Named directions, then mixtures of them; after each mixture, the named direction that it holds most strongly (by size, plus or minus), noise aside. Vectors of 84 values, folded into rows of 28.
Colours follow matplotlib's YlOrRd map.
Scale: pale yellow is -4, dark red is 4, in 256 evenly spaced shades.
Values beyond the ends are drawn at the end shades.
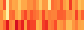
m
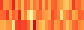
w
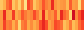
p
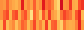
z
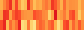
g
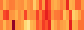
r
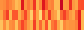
z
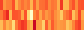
w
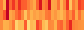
m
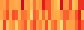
z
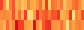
w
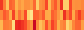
w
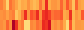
r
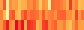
m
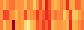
r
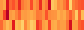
m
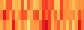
r
